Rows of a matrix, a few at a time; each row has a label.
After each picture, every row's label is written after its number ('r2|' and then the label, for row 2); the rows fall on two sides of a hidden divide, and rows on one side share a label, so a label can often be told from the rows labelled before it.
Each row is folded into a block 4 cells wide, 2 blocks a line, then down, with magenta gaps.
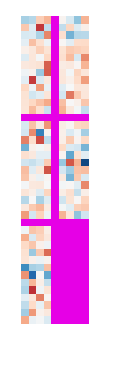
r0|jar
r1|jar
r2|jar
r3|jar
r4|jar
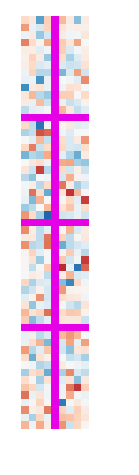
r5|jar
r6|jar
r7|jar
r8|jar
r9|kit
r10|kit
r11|jar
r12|jar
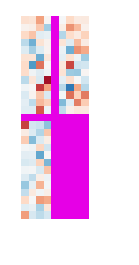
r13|jar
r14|jar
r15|jar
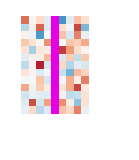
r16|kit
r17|jar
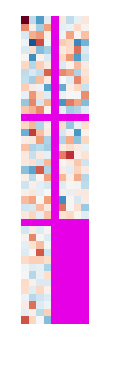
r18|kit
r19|jar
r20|jar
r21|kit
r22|jar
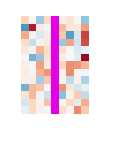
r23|jar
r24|kit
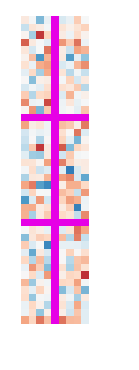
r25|jar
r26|jar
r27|kit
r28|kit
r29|jar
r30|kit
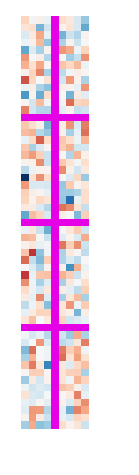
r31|jar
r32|kit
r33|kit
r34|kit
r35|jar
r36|jar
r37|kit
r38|jar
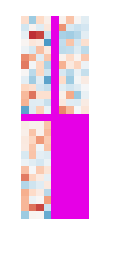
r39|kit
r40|kit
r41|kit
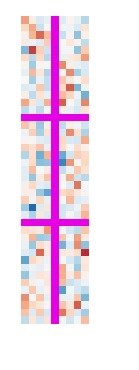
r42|kit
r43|kit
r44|jar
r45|jar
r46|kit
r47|kit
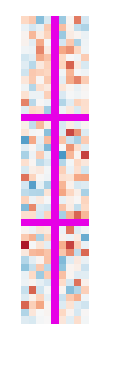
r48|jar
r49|kit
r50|kit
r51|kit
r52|jar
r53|jar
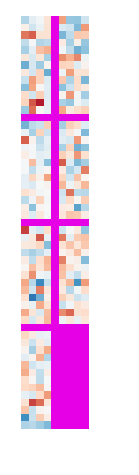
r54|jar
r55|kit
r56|jar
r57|jar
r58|kit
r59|kit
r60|jar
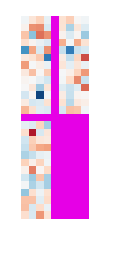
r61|jar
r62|kit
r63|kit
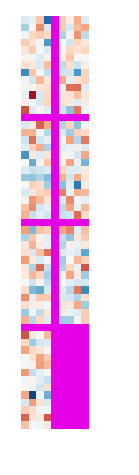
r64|jar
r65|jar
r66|kit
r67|jar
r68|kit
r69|kit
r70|kit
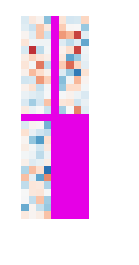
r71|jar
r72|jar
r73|kit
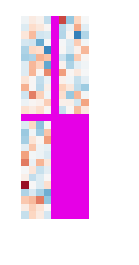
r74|kit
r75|kit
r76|kit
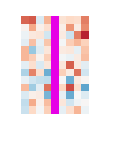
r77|kit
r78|kit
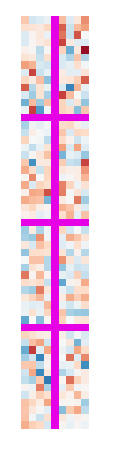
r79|kit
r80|jar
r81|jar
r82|kit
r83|jar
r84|jar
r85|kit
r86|kit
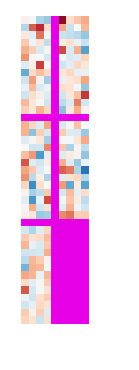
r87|jar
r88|kit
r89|kit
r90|kit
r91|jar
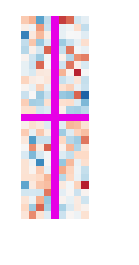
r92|jar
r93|kit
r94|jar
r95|jar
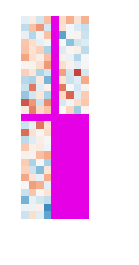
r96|kit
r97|kit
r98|jar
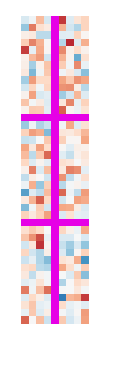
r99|jar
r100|kit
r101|jar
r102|kit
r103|jar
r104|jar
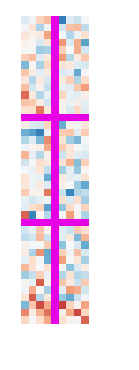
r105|kit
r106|jar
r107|kit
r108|kit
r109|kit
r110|kit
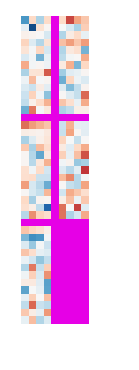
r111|jar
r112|kit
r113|kit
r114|jar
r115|kit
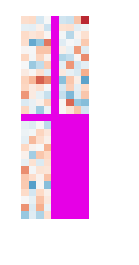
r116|jar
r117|kit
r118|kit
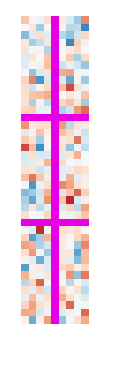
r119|kit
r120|kit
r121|kit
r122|jar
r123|kit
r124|kit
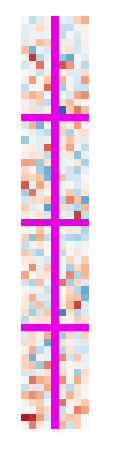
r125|jar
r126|kit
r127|kit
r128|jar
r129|kit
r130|kit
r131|kit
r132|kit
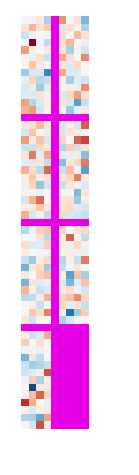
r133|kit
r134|kit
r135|jar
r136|kit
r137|jar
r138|jar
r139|kit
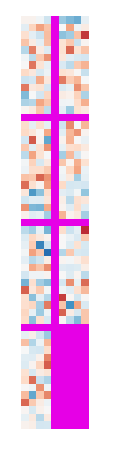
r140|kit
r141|jar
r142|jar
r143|kit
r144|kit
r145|kit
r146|kit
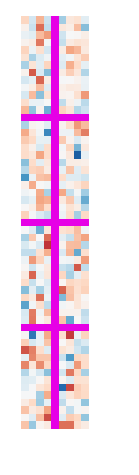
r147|jar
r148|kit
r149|jar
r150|kit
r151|kit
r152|jar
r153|jar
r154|jar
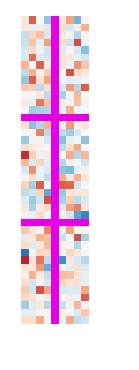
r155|jar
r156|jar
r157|kit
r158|jar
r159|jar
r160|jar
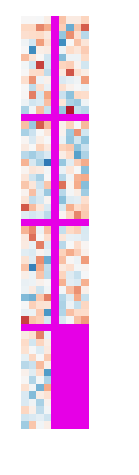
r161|jar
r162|kit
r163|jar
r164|kit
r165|jar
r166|jar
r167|jar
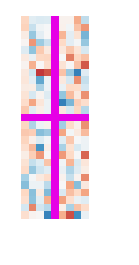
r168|kit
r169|jar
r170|kit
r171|jar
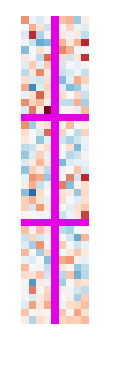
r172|kit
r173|kit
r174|kit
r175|kit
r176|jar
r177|kit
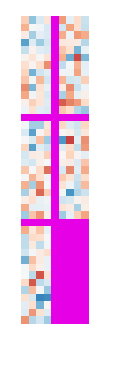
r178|kit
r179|jar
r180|jar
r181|kit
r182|kit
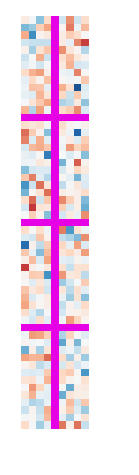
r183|jar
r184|kit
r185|jar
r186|kit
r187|kit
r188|kit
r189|kit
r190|jar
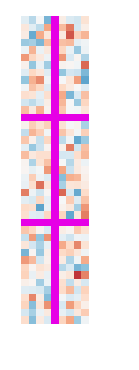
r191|jar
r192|kit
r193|kit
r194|kit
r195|kit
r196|jar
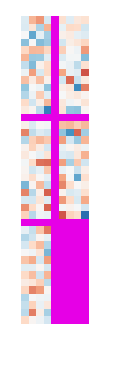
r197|jar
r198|jar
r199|kit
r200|jar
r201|jar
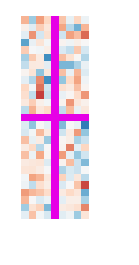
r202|kit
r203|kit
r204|jar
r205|jar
